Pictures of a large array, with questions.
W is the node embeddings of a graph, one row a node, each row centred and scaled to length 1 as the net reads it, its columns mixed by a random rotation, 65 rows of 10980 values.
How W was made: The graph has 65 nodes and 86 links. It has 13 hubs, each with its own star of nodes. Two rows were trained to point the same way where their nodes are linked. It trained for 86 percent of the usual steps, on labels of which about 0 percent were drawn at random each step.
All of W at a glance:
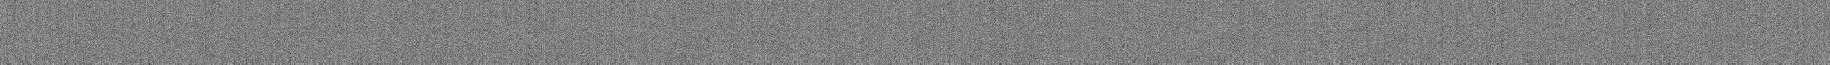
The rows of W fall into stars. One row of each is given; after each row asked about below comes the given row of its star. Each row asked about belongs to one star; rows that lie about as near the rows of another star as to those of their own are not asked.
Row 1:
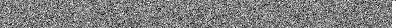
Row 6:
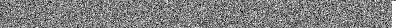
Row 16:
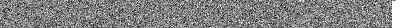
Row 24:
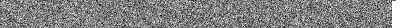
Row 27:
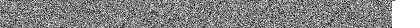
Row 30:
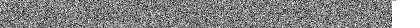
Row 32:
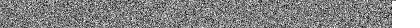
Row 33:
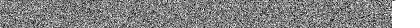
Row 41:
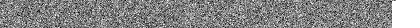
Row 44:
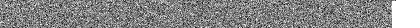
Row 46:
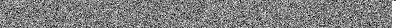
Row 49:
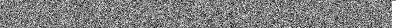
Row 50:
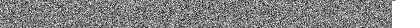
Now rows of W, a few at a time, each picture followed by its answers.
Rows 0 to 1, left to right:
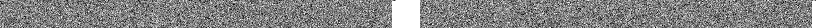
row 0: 24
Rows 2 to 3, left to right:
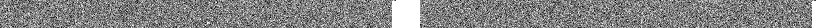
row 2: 30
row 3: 46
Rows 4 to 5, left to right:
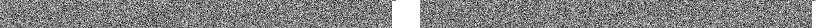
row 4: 41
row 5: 50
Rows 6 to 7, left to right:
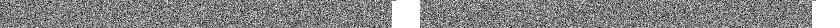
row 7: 44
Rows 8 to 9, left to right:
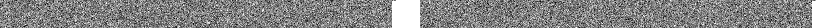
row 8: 1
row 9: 32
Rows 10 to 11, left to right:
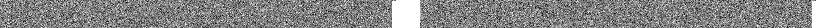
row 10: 1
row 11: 30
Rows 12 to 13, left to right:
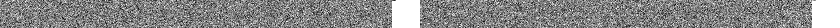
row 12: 24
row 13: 16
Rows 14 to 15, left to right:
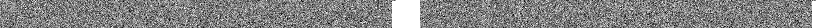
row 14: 27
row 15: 49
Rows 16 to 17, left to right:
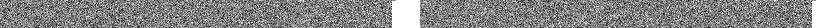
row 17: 24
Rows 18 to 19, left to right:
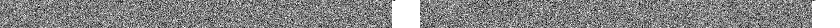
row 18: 32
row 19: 32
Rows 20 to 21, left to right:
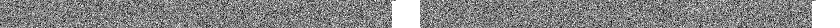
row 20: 6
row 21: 32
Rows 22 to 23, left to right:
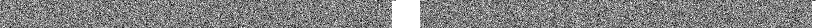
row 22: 27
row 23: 49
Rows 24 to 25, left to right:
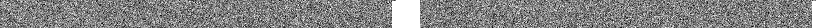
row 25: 49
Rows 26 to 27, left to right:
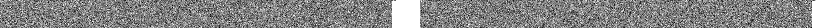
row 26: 1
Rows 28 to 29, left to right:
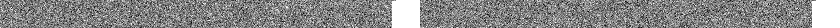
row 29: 6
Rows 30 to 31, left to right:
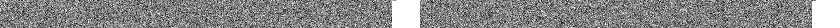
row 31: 1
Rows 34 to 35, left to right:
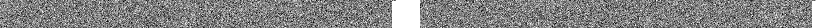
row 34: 41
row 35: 50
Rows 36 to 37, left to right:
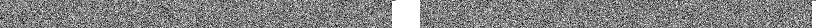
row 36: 41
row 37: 24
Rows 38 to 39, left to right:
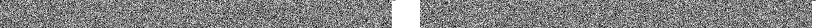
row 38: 16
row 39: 50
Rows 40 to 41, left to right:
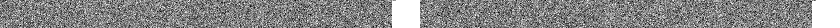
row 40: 44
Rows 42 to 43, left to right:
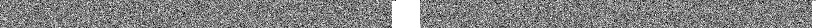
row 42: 46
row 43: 49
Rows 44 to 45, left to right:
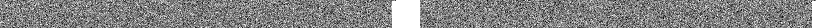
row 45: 24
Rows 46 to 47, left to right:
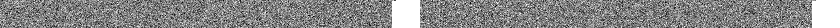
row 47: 44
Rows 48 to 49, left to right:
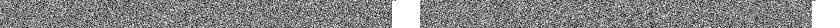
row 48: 30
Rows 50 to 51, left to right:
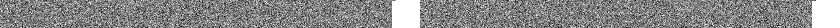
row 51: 1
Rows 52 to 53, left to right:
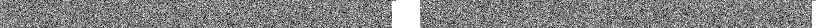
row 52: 49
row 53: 33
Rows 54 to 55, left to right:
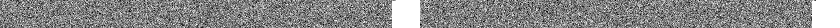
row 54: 27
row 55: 30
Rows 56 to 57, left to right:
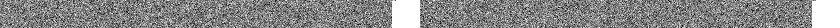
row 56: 30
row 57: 33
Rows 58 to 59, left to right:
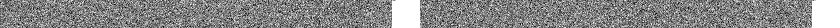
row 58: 16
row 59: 33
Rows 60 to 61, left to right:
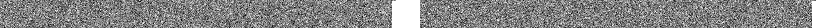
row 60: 33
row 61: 46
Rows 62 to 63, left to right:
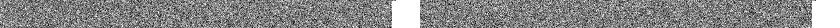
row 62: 46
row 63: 44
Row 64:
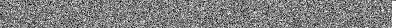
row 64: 33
